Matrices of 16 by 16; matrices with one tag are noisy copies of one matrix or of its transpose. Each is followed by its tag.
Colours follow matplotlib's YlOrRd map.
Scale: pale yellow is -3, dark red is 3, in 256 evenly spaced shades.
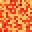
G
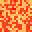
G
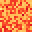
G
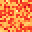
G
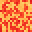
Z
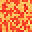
Z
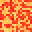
Z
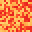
G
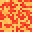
Z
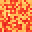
G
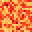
Z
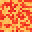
Z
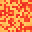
G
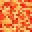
Z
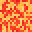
Z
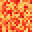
Z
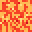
Z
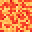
Z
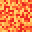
G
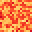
Z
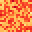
G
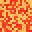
G
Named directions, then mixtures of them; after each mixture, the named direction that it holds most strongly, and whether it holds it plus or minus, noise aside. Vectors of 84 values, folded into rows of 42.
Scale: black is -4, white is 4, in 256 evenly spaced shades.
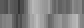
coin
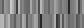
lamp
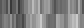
coin, plus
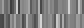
lamp, minus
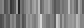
lamp, minus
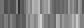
coin, plus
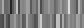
lamp, minus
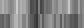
coin, minus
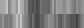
coin, minus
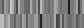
lamp, plus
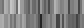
lamp, plus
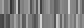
lamp, minus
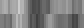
coin, minus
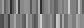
lamp, minus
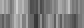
coin, minus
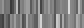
lamp, minus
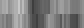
coin, minus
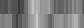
coin, plus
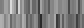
lamp, plus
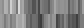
coin, minus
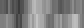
coin, plus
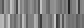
lamp, plus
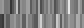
lamp, minus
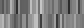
lamp, plus
